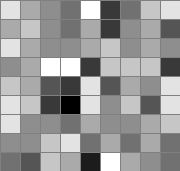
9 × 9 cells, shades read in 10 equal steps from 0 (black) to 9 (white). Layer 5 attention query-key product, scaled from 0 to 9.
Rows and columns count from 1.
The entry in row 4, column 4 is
9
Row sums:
53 44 53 54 48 48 51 49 45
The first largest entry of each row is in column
5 2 1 3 5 1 1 4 6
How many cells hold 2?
6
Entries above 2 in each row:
8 8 9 7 8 7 9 9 8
